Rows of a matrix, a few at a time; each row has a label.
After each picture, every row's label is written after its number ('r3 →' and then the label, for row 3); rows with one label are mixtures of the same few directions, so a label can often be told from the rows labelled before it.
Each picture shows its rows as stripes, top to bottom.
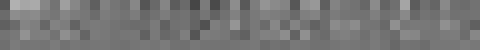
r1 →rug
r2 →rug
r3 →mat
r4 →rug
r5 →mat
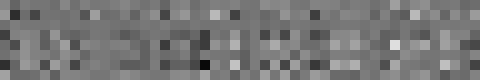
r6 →mat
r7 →rug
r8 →mat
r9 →mat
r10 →mat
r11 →rug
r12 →mat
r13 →mat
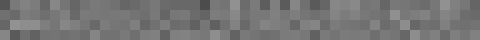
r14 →mat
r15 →mat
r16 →rug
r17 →rug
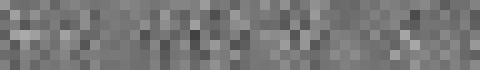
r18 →mat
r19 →rug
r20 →rug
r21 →rug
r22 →rug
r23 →mat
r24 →rug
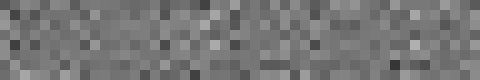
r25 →mat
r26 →rug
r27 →mat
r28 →rug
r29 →rug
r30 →mat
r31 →mat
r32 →rug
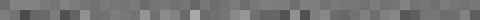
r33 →rug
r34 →rug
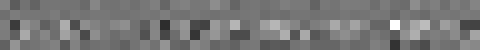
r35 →rug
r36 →mat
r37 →mat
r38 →rug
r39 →mat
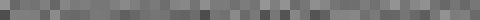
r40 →mat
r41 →mat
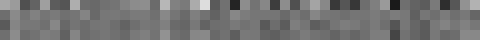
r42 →mat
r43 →rug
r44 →mat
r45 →mat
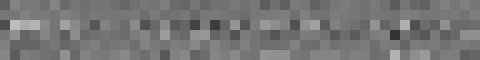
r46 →mat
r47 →rug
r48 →rug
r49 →mat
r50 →rug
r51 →mat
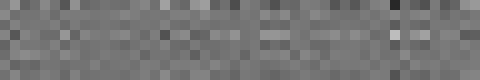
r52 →mat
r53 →mat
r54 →mat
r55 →mat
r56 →mat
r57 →rug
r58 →rug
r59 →mat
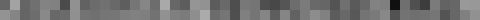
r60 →mat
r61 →mat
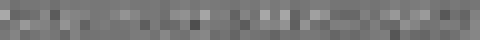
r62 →mat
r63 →mat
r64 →rug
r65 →mat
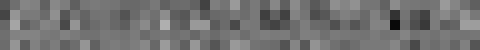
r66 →mat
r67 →mat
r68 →mat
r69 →rug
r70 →rug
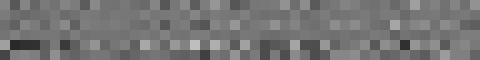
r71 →rug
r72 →rug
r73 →mat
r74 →mat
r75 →rug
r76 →mat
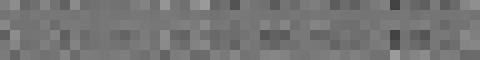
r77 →mat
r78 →rug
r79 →mat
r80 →mat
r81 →mat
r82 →mat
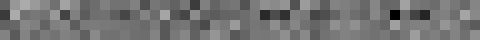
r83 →rug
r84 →mat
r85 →mat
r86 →rug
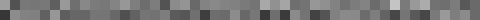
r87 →mat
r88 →mat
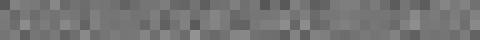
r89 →mat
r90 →rug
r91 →rug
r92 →rug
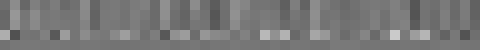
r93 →rug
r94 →rug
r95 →rug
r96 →mat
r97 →mat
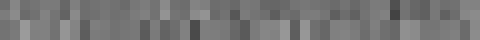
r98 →mat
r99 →mat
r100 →rug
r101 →rug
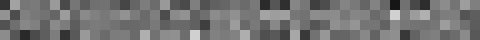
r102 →mat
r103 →mat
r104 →mat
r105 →rug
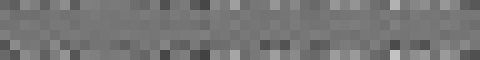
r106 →mat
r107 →rug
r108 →mat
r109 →mat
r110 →mat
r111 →mat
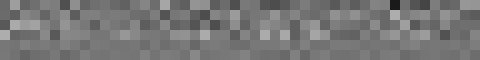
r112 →mat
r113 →mat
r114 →rug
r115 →mat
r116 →rug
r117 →rug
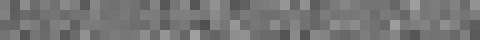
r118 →rug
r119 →rug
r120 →mat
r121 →rug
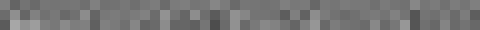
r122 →rug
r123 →rug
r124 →rug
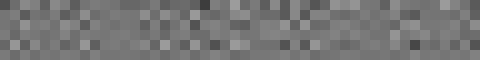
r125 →mat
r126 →rug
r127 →rug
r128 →mat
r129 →rug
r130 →rug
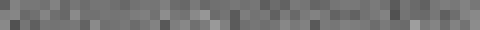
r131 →mat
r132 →mat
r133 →rug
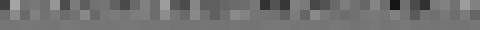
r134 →mat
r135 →rug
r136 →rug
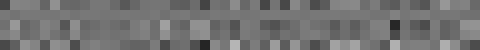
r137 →mat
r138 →mat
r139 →mat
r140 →mat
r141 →mat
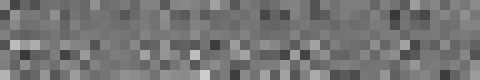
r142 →rug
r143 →mat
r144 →mat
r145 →rug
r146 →rug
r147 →rug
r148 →rug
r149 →mat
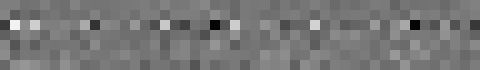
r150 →mat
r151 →rug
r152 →rug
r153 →mat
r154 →rug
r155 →mat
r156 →rug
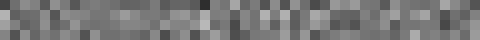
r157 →mat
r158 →mat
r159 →mat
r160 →rug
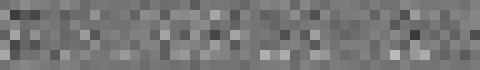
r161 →rug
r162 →rug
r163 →mat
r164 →rug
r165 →rug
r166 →mat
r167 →rug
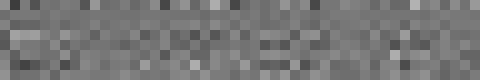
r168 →rug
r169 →mat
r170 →rug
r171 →rug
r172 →mat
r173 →mat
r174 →rug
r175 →mat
